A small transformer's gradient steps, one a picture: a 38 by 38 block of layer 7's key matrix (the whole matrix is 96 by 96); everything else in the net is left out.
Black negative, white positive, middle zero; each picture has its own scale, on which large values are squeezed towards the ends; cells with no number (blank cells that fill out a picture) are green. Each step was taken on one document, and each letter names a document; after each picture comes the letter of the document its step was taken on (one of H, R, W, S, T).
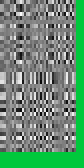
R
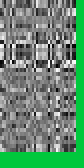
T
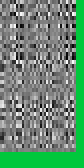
R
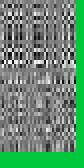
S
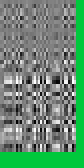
S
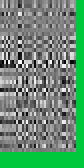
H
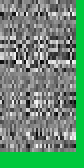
H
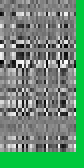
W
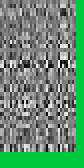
T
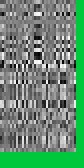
H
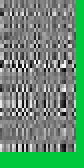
T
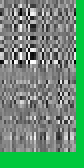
S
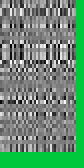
T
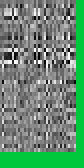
S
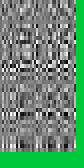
T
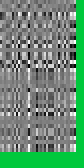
W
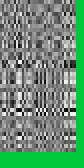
H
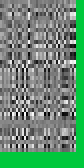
W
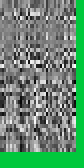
S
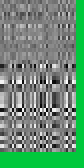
R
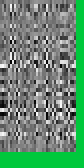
H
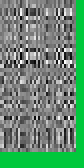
S
